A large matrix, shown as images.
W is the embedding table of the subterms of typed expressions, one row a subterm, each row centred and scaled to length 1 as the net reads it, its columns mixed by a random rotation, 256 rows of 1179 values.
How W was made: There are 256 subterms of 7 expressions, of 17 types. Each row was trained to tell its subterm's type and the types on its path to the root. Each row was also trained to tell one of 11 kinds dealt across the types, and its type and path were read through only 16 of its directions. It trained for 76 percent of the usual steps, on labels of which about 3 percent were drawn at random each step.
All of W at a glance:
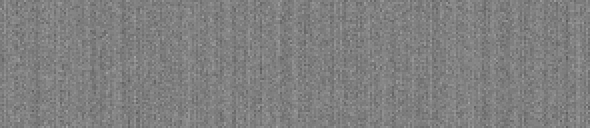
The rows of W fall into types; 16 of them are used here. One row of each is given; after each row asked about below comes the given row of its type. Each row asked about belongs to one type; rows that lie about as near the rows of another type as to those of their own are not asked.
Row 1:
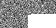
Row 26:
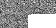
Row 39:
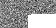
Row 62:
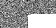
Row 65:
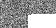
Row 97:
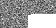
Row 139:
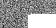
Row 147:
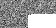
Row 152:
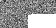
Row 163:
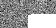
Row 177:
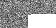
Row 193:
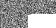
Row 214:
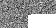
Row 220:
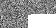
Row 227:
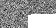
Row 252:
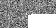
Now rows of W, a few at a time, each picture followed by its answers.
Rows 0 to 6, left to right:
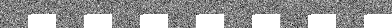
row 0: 65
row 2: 152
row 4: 26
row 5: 39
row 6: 252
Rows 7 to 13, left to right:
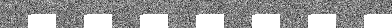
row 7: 147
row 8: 65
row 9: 26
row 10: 139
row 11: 139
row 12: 163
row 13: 220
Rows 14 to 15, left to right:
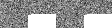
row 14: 65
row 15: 139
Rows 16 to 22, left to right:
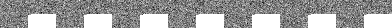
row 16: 214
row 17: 62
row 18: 220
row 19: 252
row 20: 26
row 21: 147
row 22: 62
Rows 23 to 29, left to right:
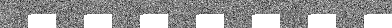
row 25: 163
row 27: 97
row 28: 65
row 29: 62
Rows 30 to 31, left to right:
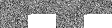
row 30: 163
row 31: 220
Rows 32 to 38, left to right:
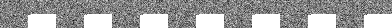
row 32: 163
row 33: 147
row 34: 65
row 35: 252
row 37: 220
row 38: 220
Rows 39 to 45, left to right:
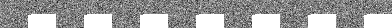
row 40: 152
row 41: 252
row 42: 62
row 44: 214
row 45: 39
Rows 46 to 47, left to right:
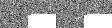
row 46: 39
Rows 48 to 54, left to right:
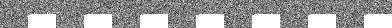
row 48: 26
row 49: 163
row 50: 147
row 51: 163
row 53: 177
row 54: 252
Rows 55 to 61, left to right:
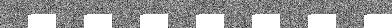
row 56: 227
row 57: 62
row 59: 39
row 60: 1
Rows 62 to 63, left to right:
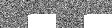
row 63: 62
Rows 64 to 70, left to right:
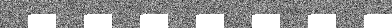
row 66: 163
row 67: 252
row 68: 152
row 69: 193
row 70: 1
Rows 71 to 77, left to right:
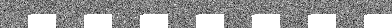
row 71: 97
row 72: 177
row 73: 193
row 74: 26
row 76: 62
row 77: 147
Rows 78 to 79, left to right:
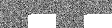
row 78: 39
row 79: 193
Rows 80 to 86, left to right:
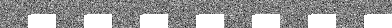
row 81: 139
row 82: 163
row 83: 26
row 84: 39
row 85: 152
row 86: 62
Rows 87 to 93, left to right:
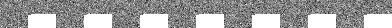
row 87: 214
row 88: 163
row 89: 39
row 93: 252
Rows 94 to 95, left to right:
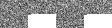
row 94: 152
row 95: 26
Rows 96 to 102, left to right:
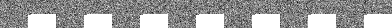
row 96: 1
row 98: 26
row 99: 214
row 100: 152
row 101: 193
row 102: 252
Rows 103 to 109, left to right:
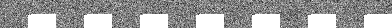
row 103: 147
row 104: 39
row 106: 1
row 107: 193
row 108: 220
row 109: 1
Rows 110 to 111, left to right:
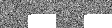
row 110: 147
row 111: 152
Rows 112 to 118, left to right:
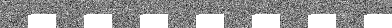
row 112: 214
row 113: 39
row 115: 62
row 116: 193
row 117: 139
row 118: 227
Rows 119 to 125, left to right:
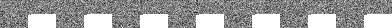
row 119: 147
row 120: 214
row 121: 152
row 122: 147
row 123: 214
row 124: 1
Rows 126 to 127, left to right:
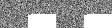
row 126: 220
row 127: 152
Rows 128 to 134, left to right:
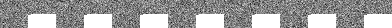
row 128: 139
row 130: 152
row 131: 65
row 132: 252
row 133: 39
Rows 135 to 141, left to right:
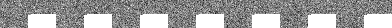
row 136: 26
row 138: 177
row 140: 220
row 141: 147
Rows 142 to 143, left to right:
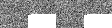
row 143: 147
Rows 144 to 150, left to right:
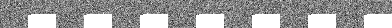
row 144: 1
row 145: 139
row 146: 214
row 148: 214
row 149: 65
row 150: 39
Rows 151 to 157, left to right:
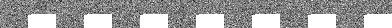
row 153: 163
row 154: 65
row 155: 227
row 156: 62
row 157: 26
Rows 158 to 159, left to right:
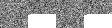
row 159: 227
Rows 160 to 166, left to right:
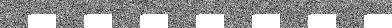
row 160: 227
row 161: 147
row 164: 252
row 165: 193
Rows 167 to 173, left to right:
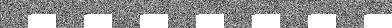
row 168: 193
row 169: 152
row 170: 62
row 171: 139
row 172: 152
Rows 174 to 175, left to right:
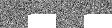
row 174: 193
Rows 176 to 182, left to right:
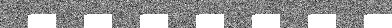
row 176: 193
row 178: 152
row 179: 227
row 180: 214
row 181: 62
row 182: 1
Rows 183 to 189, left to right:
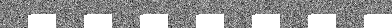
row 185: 39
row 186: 193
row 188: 163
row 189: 1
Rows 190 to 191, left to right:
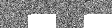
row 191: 163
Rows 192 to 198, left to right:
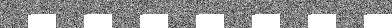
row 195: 152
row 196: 227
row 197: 65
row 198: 1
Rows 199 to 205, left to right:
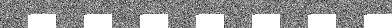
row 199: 139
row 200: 163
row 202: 39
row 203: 220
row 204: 1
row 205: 227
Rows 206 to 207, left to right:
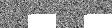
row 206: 26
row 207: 227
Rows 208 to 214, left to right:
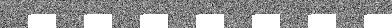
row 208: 147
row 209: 1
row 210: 152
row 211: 163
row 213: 139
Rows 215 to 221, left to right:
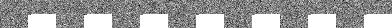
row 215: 252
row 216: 227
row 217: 177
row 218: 152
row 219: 65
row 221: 220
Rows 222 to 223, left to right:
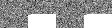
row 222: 62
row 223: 65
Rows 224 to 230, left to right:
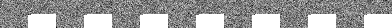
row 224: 227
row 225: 220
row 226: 177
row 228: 220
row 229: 220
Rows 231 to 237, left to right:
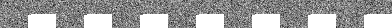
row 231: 62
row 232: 214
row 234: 39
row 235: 65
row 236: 220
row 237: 39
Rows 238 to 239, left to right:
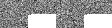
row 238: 39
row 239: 26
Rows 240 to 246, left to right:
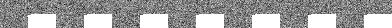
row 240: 227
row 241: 227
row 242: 214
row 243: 252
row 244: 147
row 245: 147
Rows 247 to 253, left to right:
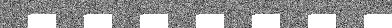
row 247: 163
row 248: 26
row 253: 97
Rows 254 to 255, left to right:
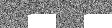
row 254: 227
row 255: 163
